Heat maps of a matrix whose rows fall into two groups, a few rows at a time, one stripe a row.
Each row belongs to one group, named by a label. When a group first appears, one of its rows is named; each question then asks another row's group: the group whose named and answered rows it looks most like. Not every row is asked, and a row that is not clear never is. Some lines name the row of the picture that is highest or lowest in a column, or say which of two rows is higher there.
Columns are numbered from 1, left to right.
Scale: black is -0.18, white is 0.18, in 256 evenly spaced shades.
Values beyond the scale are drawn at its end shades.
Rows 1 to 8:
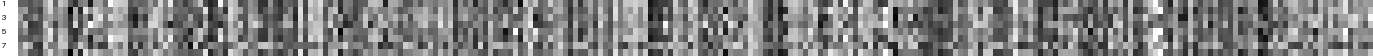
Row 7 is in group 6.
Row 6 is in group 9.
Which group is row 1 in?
9
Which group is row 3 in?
9
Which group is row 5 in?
9
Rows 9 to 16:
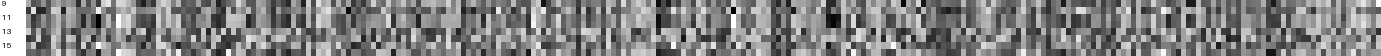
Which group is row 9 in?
9
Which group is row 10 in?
9
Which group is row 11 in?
9
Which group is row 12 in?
9
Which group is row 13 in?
6
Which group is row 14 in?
6
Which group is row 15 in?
9
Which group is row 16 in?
9
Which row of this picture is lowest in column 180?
9
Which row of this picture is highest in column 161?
14
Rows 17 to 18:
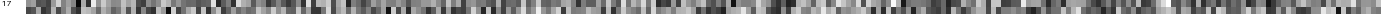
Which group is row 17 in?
9
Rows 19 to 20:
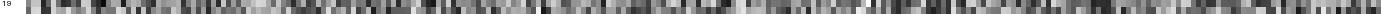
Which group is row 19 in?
6
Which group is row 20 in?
6
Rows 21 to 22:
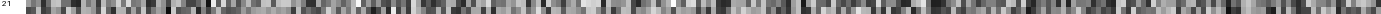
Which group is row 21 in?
6
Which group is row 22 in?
6
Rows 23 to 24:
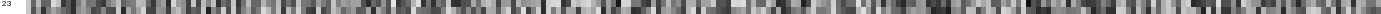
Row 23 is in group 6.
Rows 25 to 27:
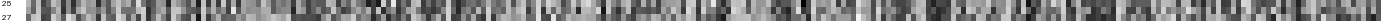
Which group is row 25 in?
6
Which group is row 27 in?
6
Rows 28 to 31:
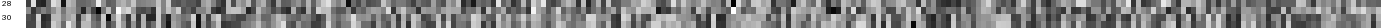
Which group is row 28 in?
9
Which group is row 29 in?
9
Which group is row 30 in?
6
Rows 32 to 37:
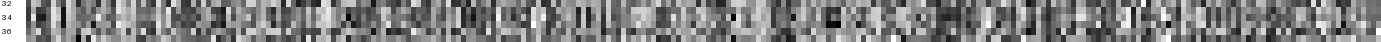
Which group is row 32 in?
6
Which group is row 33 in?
9
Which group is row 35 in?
9
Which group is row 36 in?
6
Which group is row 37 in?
9
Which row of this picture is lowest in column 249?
37
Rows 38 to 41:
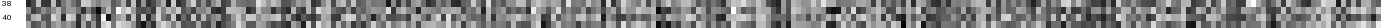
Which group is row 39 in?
9
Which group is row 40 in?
6
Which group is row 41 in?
9
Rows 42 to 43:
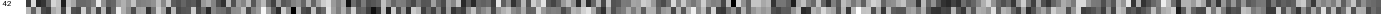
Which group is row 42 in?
9
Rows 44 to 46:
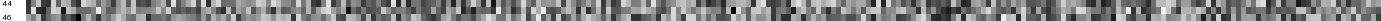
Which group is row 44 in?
6
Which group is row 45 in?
9
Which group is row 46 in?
6
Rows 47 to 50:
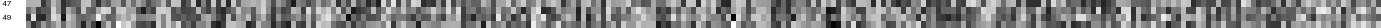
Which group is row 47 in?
6
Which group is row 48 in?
9
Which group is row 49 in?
9
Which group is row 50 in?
9
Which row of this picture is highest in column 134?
47
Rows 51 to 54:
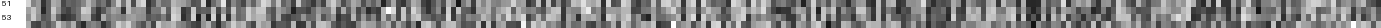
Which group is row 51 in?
6
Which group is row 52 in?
6
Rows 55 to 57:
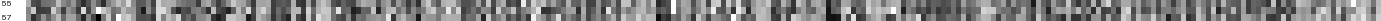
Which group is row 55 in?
9
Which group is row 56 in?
9
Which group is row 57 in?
9
